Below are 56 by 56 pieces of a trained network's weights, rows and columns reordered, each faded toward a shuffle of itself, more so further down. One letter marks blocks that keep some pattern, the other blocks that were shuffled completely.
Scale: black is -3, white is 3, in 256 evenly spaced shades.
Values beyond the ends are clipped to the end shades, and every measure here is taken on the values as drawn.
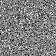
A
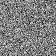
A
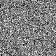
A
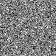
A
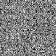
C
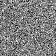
A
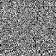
C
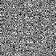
C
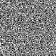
C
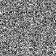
C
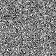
A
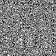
C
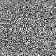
C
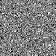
C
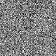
C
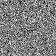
A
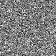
A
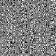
C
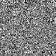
C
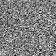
C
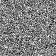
A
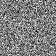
A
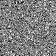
A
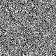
A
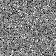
A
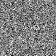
C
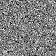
A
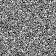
A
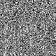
C
